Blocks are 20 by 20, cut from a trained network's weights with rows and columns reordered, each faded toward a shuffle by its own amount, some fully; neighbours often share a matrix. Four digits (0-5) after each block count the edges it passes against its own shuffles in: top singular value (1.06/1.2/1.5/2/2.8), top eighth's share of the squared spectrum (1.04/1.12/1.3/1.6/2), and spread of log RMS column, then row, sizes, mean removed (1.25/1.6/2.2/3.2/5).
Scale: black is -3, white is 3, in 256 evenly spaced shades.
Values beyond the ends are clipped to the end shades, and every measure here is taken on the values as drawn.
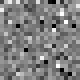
0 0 0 0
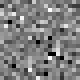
0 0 0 0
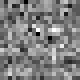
1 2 0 0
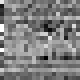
2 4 1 1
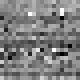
2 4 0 1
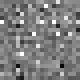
1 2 1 0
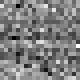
1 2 0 0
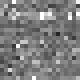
2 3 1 0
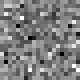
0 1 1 0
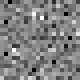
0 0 0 0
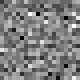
0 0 0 0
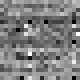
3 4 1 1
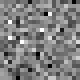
0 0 0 0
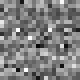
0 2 0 1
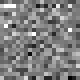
1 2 0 1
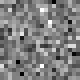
0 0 0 0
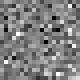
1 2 0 0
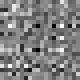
3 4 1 2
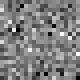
0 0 0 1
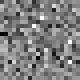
1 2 0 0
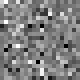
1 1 0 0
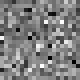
1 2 0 0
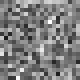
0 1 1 0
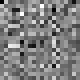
3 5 2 1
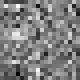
3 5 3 0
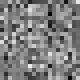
3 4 1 1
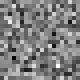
0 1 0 0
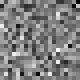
0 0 0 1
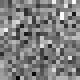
1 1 0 0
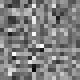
3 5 2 1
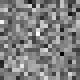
2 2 1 0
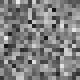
1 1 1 0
